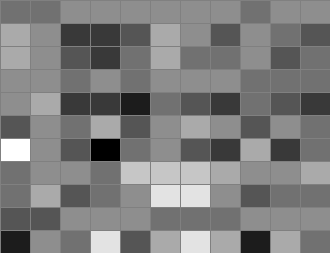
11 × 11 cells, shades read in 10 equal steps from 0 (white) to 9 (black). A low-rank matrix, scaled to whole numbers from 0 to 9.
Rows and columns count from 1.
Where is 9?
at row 7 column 4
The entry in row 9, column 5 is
4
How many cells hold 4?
39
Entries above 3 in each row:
11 9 9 11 10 9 9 6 8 11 6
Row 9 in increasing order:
1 1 3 4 4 5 5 5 5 6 6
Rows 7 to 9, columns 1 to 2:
0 4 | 5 4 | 5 3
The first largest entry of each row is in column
1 3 4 3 5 1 4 1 3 1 1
